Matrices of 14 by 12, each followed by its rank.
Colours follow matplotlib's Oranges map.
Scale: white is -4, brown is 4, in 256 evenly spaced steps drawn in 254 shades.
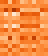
two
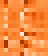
two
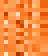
two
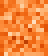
full rank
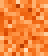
full rank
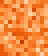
full rank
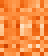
two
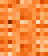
two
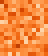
full rank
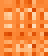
two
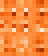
two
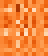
two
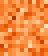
full rank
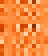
two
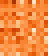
two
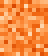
full rank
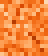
full rank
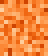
full rank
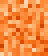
full rank
